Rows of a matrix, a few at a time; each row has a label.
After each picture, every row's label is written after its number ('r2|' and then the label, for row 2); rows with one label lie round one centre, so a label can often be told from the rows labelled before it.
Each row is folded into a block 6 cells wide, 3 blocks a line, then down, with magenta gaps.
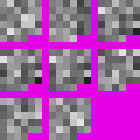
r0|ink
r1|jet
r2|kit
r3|kit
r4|kit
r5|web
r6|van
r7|ink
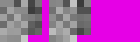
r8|jet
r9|jet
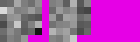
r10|kit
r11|jet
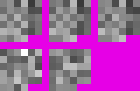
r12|jet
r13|jet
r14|jet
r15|web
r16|van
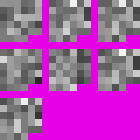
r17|van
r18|web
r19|web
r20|kit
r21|jet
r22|web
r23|web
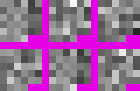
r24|jet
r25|web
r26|kit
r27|van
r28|jet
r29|web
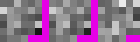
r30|kit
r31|kit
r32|web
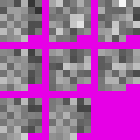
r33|jet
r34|ink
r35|web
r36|jet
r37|van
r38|van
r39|jet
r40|jet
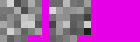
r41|ink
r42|kit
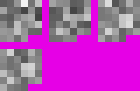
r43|web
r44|van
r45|ink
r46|ink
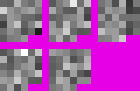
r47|kit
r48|web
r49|jet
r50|web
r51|van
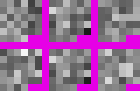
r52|jet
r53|kit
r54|van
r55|web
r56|kit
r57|ink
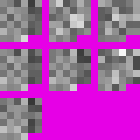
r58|jet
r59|ink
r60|van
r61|jet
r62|jet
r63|web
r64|jet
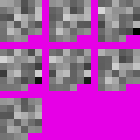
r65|van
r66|van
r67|kit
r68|kit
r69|kit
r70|van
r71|van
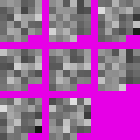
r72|van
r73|jet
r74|kit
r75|van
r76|van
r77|jet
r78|kit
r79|web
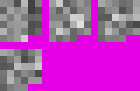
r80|jet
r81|ink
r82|van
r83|van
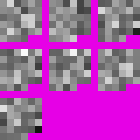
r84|ink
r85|jet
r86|kit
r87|web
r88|web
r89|ink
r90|kit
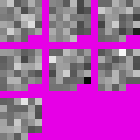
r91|ink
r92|jet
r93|kit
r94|van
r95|kit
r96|web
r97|web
